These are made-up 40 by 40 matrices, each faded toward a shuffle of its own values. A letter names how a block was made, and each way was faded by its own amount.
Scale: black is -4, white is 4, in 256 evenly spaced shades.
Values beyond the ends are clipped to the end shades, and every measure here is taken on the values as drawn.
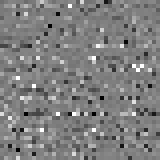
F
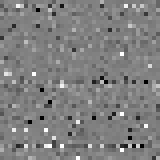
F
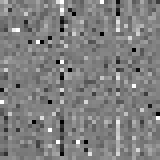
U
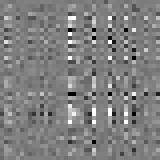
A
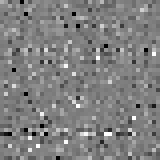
F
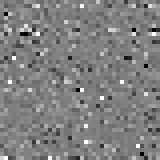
F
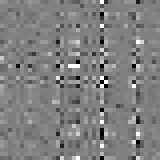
A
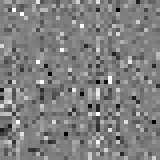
U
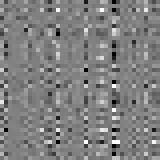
A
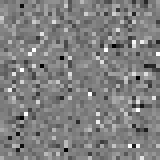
F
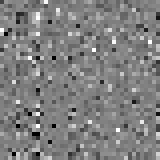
U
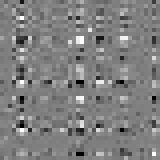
A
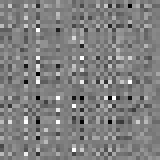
A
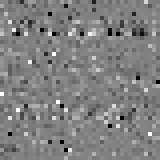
F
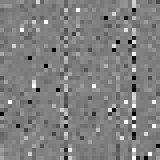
U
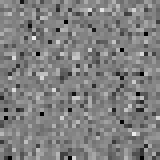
F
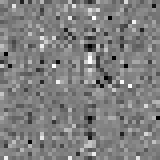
U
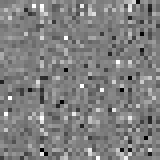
U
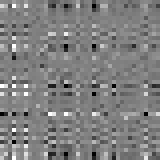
A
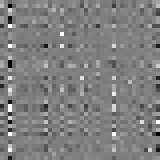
A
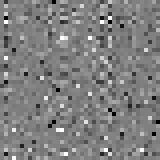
U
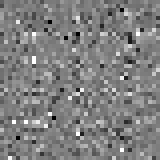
U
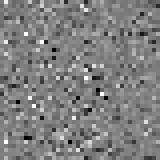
F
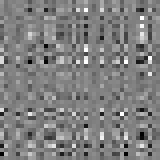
A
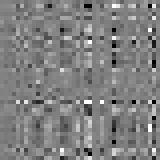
A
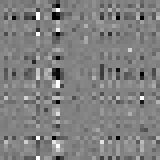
A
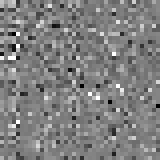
U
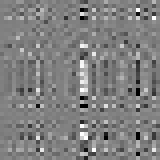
A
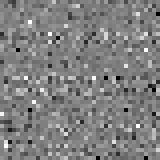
F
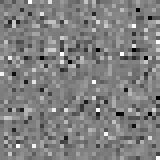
F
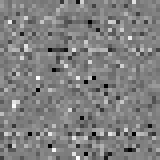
F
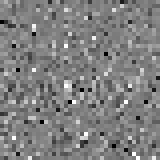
F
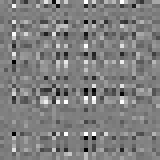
A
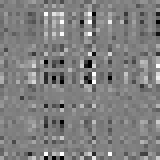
A
